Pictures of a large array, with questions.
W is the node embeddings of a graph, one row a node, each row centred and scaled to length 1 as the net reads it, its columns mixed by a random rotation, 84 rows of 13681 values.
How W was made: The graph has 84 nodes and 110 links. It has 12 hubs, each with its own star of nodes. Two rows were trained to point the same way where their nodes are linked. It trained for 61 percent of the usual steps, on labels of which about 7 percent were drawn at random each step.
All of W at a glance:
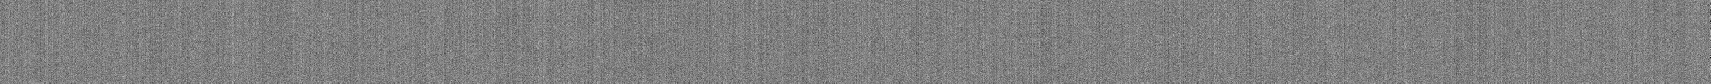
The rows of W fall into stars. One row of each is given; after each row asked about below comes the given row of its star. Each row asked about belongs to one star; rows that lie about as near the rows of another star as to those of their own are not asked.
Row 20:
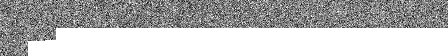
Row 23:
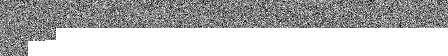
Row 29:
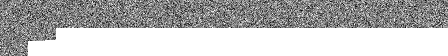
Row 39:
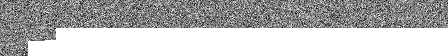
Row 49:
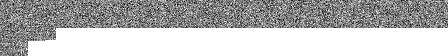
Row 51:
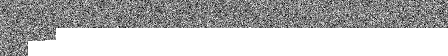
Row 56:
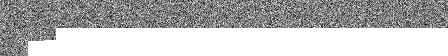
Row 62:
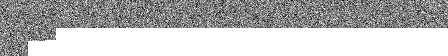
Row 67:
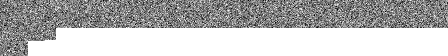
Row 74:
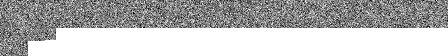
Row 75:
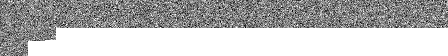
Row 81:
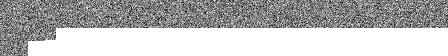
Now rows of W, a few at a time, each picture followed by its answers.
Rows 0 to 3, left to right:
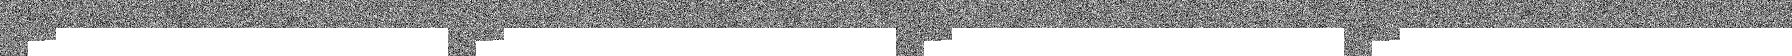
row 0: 29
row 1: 74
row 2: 56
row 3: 56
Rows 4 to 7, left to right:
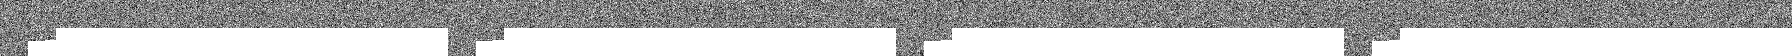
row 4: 39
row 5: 23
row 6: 29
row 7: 67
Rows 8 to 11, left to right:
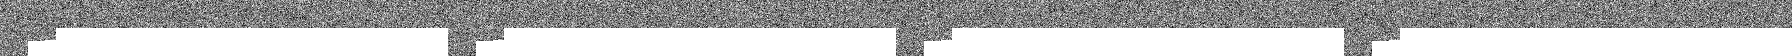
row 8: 51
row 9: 39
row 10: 81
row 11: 29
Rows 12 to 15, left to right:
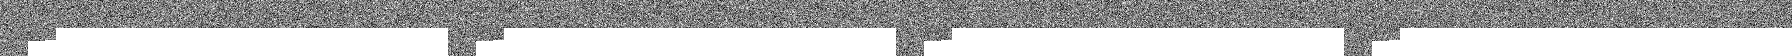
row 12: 23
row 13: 56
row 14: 81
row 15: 81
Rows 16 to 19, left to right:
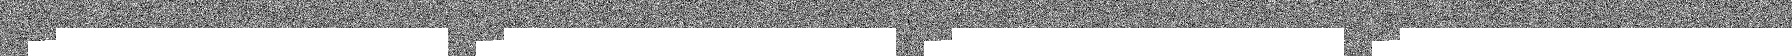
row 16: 23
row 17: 62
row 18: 74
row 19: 23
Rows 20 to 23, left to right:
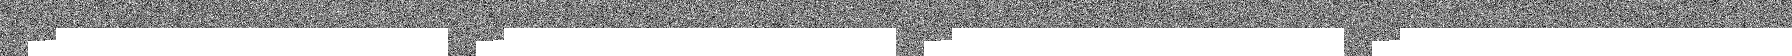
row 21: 39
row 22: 23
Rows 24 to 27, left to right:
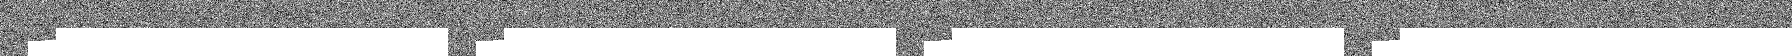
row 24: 51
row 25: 74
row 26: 56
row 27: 20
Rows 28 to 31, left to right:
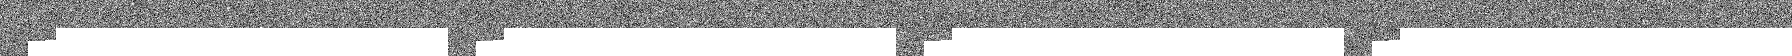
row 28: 39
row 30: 67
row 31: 81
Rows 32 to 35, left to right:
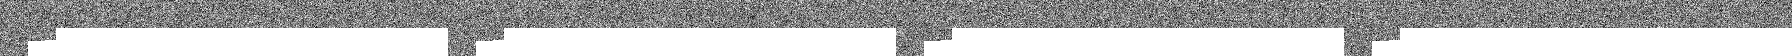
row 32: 67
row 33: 51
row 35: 56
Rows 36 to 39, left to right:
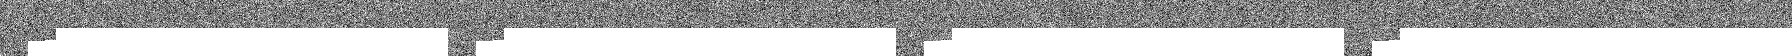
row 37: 67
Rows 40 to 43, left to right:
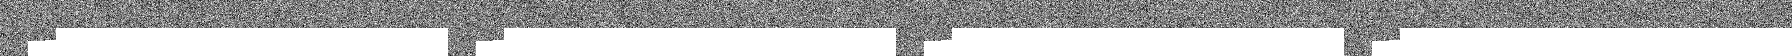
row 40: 20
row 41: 29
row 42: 29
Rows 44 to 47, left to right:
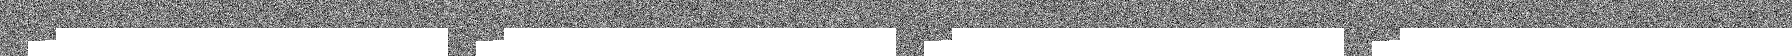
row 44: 49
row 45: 29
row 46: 81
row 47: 81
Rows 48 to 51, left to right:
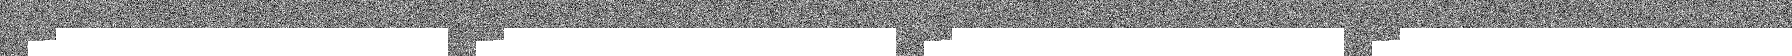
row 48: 56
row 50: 62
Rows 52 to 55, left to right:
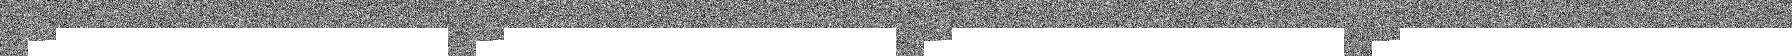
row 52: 75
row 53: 75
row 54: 49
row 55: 62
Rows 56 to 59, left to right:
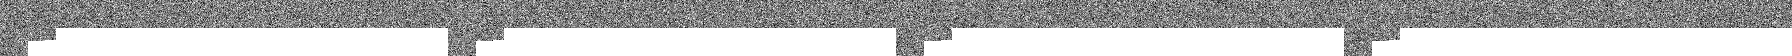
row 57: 62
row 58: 56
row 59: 39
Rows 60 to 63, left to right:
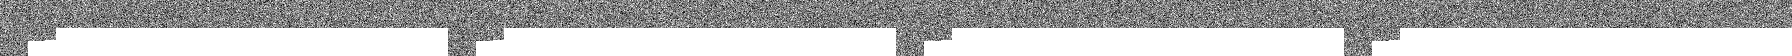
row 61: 56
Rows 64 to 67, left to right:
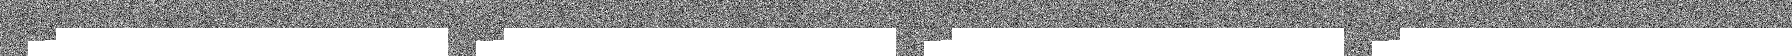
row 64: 75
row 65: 62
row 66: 49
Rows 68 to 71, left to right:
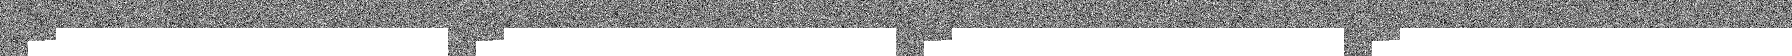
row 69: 29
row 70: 74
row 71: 29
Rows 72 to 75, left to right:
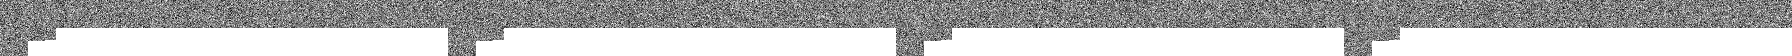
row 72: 74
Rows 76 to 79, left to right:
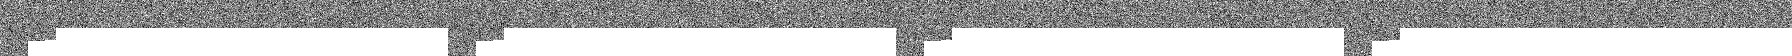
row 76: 23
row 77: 81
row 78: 39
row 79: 49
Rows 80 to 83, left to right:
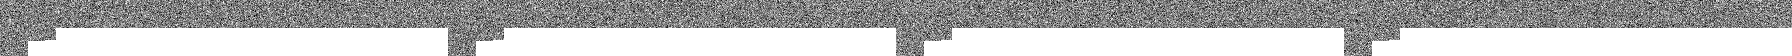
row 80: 75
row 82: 62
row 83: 62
